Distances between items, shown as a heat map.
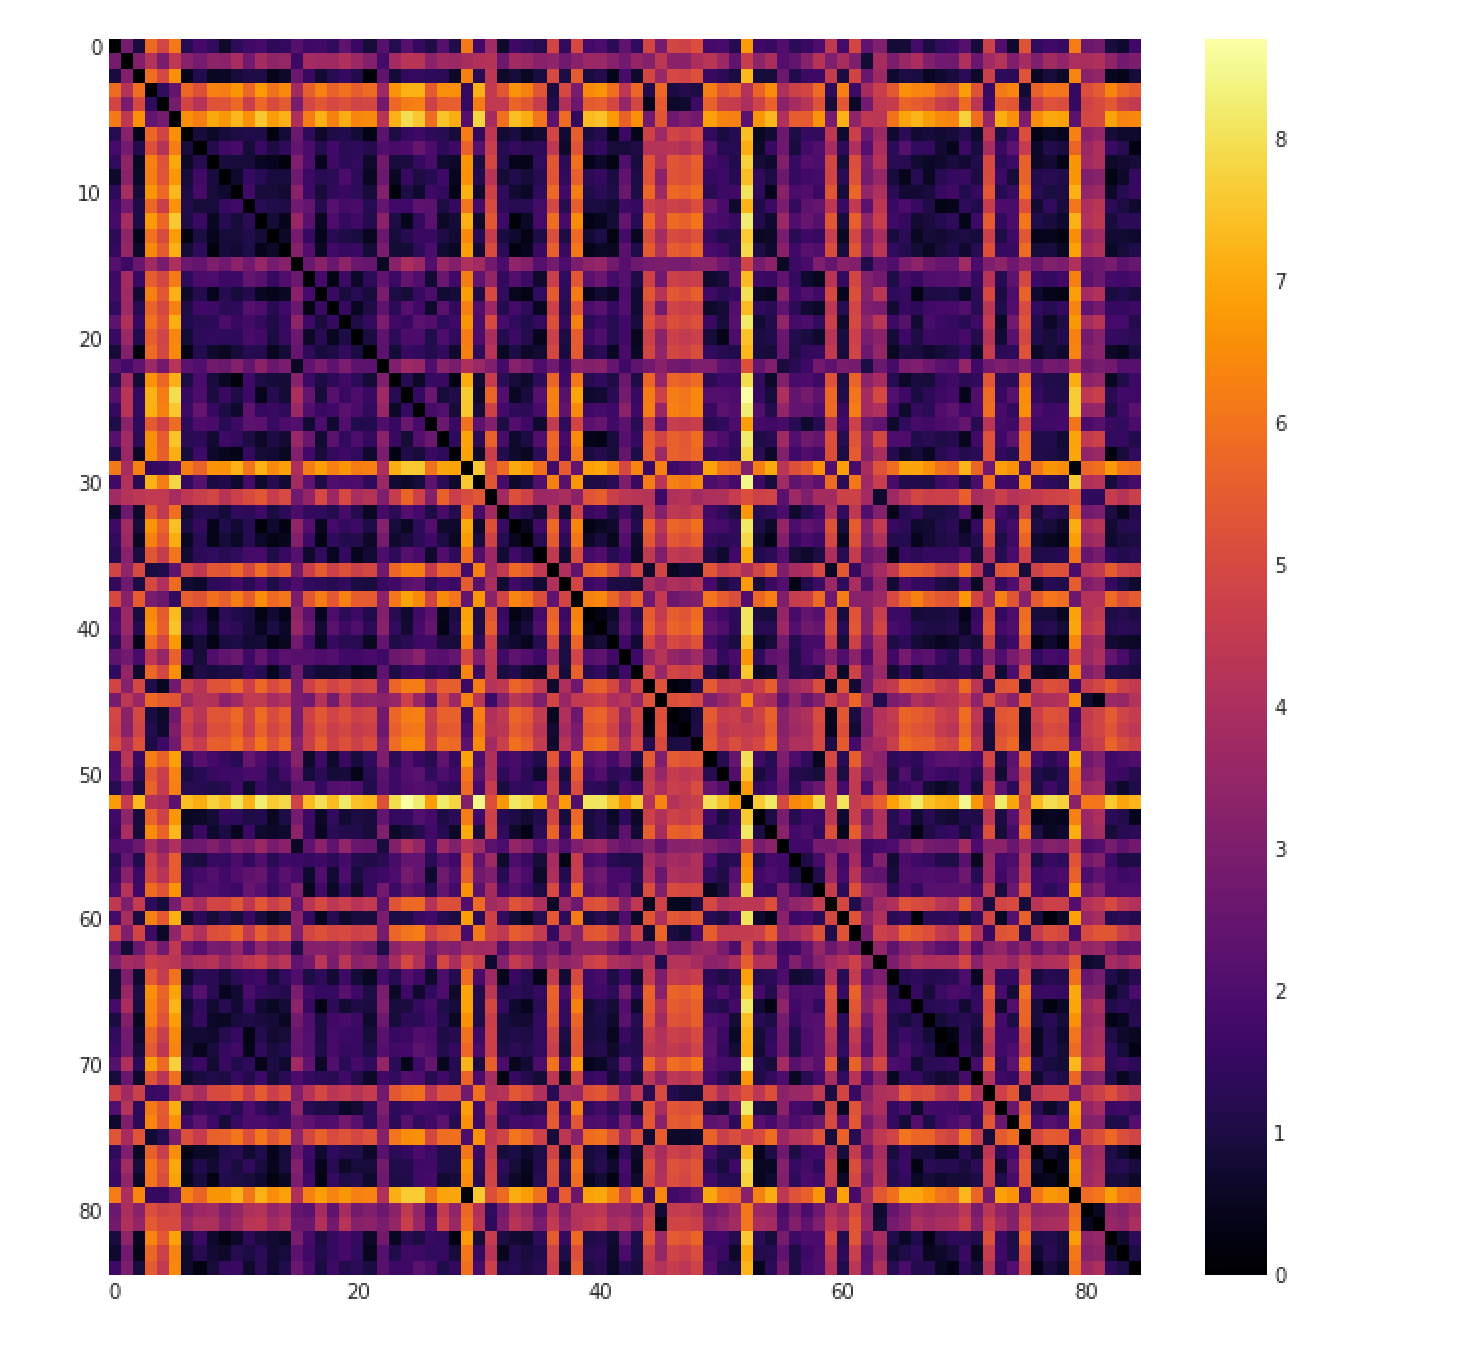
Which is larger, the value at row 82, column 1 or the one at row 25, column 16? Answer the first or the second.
the first
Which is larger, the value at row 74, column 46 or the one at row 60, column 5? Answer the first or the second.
the second
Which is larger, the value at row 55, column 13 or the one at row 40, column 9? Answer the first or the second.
the first
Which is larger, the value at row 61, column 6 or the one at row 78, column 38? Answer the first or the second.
the second
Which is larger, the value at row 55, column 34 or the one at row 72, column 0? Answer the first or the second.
the second
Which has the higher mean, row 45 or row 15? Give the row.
45
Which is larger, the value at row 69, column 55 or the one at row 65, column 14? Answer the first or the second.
the first
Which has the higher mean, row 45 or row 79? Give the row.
79
